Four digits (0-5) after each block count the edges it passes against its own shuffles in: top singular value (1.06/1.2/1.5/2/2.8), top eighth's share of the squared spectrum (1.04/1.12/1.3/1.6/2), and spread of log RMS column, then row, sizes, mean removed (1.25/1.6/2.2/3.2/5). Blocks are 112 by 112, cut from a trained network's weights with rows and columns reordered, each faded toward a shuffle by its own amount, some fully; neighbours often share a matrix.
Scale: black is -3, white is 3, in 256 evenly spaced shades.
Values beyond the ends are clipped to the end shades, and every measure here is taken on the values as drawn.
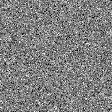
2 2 1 0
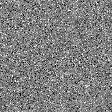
1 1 0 0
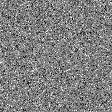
0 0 0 0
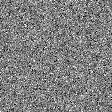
1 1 0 0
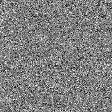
2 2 0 1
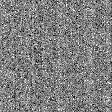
2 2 0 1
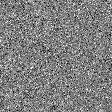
0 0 0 0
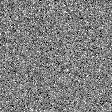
0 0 0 0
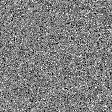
0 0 0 0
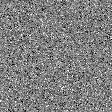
0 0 0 0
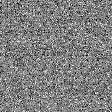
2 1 1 0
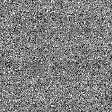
2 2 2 1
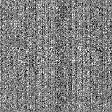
4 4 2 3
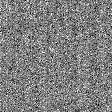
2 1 0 0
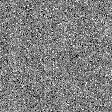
1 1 0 0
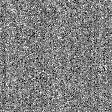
2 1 0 0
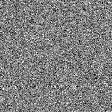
3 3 0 1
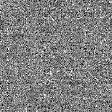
3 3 3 1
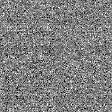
2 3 2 1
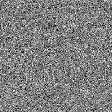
3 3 1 2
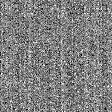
3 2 0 2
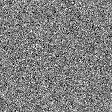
1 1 0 0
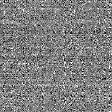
3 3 3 1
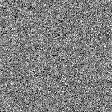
3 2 0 1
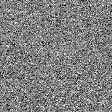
2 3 1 2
